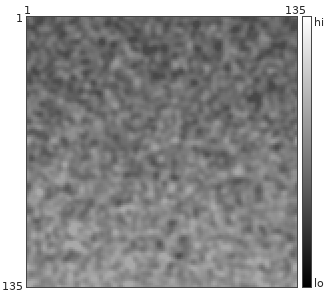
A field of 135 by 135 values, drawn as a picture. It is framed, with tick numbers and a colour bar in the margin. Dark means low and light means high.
Grain: blotchy. Average level on the scale: 50%. Slope: up to the bottom. Stripes: none. Odd rows or columns: none.
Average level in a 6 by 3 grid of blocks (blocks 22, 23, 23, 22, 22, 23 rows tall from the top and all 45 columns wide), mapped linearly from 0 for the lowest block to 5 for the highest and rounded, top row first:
0 0 0
1 1 1
2 2 2
3 3 3
4 4 4
5 5 5
